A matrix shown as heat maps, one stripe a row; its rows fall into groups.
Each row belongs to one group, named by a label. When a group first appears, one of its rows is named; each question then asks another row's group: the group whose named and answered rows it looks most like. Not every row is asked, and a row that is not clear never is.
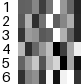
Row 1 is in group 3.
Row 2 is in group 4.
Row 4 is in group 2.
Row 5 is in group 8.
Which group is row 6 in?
4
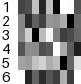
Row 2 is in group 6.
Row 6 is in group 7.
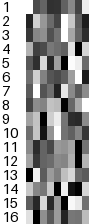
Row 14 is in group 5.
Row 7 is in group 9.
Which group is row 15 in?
4
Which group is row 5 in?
4
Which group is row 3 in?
3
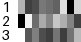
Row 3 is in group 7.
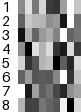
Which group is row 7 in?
7
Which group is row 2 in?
8
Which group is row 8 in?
6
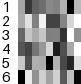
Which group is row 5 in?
5
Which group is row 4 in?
2
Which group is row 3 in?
8
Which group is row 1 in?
6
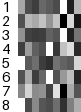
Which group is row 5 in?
7
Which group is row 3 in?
6
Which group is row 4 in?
4
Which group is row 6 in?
4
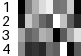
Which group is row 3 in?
2
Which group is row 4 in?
6
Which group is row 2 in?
3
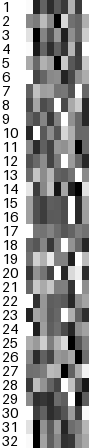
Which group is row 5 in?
5
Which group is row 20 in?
4
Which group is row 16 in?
6
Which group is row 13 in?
8
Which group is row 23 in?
3
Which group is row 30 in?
7
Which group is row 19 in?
8
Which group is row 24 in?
7
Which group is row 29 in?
6
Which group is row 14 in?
5
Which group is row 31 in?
7
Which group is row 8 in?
4
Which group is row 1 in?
7
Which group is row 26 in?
6
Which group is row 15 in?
6
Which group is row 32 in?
7
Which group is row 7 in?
8
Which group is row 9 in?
3
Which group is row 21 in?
8
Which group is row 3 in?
7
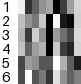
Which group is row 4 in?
5
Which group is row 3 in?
5
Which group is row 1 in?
2
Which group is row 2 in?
5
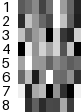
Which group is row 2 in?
3
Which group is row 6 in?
4
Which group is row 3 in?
5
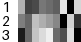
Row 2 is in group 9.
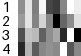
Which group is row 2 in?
2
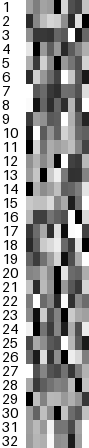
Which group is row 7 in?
7
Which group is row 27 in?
7
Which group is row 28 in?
6
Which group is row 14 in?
2
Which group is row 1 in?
5
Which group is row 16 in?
6
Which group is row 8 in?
7
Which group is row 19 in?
2
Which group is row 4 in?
7
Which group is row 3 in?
6
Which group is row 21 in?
5
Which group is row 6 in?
3
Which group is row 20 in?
5
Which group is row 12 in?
5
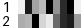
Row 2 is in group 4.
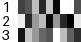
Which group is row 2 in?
5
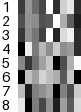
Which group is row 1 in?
4
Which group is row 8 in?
7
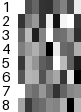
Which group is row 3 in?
4
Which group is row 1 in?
7
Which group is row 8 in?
6
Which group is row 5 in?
3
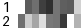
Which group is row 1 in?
7
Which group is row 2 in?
8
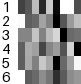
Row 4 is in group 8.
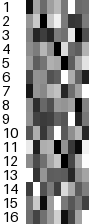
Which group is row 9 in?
6
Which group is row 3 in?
6
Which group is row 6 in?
3
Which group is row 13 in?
7
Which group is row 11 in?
5
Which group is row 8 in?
6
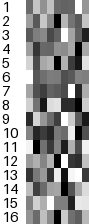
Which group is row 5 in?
5
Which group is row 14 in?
2
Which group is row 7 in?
6
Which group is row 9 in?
3
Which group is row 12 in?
5
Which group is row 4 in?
6
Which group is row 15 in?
8
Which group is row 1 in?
8
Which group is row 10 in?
6
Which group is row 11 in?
7
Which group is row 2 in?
5
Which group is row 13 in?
4
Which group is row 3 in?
3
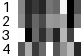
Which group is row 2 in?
6
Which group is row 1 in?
6
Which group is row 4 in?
4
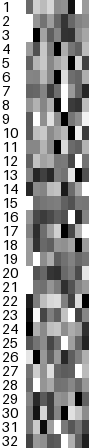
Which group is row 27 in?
8
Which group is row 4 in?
5
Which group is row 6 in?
5
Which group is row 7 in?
3
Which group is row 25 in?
3
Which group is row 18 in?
6
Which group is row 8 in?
5
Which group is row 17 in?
2
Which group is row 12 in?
8
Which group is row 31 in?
4
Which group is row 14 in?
2
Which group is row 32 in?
3
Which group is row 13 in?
6
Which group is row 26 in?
7
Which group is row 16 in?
6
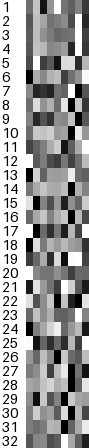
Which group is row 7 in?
6
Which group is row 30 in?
9
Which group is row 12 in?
7
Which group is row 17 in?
7
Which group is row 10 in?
8
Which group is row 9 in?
6
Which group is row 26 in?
5
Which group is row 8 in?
9
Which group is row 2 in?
8
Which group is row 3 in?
8
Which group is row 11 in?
2
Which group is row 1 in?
4
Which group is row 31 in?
2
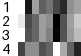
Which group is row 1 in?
7
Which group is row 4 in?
3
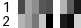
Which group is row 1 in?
3
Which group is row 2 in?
5
